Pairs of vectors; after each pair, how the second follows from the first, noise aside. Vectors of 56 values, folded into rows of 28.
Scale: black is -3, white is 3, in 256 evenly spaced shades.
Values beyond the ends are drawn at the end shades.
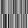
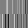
partly zeroed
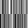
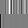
partly zeroed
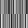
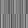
shrunk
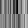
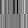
partly zeroed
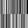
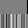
partly zeroed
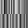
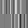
partly zeroed
